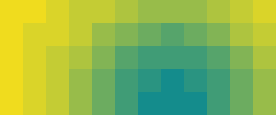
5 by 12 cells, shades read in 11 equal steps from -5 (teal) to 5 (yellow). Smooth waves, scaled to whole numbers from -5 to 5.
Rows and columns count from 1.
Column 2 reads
5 4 4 4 4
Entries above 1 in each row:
9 6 5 3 3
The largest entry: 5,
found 6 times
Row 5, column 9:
-5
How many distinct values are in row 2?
8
